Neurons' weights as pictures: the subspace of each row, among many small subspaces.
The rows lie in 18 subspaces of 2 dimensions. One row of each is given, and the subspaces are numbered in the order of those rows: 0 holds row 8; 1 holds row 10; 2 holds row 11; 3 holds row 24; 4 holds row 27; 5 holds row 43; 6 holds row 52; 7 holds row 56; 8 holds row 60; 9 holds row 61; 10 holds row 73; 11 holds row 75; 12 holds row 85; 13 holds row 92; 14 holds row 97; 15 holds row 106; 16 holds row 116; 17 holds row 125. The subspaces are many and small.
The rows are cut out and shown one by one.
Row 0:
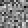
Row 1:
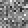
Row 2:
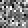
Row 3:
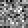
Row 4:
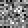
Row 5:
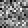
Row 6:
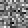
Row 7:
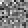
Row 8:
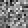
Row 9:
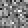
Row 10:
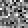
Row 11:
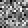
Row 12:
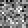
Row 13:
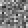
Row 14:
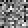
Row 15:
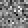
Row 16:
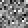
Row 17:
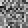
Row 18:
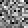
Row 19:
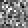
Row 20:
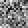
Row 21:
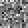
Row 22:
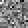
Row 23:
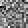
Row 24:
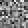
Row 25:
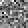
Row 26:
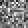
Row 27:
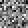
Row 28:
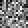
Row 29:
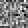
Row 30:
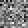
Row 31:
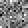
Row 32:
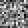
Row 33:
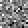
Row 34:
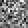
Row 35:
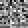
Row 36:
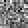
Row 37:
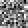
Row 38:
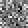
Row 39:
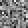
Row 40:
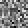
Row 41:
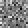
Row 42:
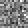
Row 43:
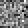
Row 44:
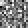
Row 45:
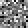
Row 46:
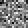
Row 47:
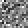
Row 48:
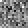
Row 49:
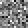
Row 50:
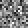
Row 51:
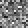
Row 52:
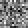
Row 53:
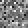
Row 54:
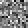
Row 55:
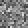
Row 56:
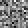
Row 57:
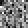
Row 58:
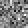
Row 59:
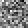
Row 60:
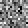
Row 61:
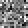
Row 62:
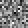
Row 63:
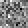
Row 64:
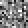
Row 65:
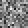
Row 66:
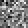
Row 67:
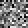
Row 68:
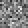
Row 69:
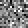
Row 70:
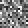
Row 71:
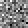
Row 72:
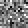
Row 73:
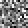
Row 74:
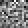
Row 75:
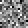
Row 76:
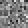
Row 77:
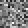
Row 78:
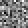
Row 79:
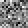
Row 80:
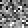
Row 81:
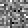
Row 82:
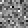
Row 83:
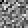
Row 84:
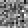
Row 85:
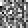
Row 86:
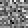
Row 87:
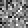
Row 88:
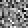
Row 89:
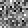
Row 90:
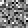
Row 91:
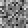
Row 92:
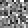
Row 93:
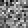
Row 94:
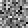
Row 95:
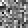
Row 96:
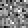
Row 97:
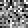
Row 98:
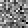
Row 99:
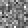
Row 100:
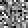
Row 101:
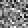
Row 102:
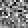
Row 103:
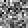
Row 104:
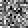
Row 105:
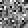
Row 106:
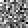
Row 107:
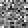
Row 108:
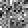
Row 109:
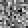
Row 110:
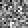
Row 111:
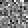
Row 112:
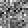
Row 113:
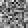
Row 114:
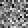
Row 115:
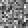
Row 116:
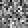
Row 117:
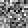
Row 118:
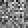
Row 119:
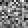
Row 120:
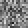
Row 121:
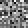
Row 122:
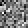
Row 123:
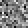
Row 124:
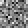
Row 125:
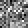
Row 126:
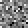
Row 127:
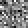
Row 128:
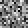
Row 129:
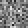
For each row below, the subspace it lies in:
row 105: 2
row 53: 4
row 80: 15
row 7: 3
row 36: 14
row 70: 8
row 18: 0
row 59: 0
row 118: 15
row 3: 1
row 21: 1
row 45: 5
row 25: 3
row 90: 8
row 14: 9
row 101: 10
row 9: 1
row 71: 15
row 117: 0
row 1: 2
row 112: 17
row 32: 5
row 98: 15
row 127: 6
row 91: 11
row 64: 12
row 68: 16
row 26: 16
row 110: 16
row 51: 15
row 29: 5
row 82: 11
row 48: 4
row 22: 11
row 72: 14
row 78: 7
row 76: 13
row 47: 4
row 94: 8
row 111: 13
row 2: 4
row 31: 17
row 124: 8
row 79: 2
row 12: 1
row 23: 6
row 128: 16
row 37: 5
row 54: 13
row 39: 7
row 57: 12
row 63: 2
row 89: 2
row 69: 14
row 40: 10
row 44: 12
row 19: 4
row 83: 4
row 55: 7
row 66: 0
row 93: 0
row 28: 8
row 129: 6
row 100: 6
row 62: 16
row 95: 7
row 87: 11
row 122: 7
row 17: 6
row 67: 10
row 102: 1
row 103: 17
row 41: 11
